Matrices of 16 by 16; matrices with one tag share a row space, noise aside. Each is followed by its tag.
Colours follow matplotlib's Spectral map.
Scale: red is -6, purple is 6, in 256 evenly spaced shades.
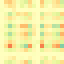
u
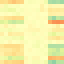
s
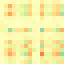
u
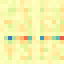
u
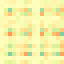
u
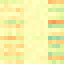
s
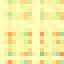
u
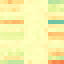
s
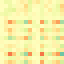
u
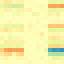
s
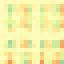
u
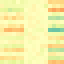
s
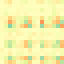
u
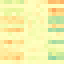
s
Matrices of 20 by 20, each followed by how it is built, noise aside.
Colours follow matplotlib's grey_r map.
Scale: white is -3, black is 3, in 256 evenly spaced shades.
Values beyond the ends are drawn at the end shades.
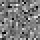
noise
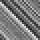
Toeplitz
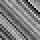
Toeplitz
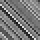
Toeplitz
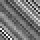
Toeplitz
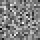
noise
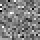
noise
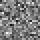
noise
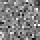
noise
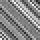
Toeplitz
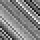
Toeplitz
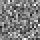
noise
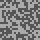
noise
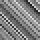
Toeplitz
